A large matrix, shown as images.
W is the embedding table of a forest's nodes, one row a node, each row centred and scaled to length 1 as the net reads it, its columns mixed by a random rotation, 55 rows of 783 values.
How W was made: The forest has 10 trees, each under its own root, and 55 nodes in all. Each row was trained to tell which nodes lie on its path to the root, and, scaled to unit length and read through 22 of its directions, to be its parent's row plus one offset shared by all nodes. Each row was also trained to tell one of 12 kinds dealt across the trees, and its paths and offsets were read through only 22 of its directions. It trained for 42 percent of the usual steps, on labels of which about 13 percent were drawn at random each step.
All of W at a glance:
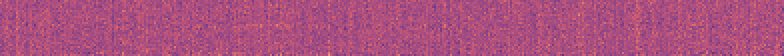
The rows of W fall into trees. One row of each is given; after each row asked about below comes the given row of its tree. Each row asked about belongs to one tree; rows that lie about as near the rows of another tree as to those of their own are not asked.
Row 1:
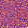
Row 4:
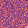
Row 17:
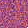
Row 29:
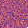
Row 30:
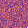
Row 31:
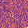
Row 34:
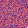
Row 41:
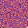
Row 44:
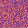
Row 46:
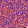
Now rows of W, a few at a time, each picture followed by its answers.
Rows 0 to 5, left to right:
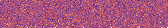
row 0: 4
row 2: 4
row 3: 30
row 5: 41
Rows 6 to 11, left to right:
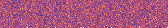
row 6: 44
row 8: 31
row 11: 31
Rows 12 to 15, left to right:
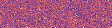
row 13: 17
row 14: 46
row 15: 41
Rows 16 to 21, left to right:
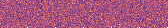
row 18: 17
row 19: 17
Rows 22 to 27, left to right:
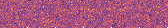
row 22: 34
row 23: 46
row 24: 41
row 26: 30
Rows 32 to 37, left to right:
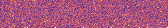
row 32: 31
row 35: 4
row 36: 4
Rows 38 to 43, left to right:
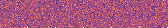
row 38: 31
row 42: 41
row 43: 1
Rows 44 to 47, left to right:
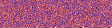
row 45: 44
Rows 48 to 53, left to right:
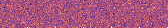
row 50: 17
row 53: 30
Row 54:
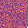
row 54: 41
